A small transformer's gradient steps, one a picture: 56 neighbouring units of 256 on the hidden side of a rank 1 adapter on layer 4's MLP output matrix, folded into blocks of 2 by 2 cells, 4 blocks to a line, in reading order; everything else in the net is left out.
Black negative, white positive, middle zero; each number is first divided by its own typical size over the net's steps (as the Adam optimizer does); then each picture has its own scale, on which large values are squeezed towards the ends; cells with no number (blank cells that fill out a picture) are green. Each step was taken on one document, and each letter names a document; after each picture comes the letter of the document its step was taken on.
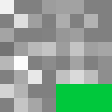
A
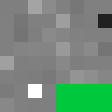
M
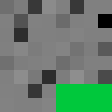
M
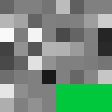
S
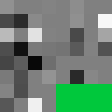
S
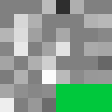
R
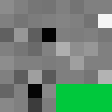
M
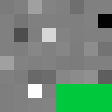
M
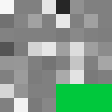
A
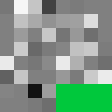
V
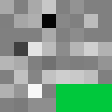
A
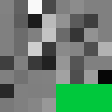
V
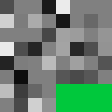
A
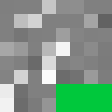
R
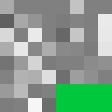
S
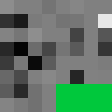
S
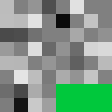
A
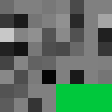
S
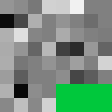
A
